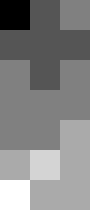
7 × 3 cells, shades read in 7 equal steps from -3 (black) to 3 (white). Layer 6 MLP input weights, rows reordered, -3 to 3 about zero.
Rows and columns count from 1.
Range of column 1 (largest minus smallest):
6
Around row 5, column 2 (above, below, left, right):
0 2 0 1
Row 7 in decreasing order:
3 1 1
